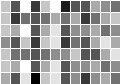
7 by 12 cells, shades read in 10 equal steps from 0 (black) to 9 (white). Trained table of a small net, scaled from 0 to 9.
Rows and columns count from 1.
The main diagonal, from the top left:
7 2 9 2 4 8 3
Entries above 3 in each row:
7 9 10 8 9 10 8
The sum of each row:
59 55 67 61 59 67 57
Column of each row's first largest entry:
3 1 3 6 12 3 3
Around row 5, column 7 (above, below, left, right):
2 3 5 7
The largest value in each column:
7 6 9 3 7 9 5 7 5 6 8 8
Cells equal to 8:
7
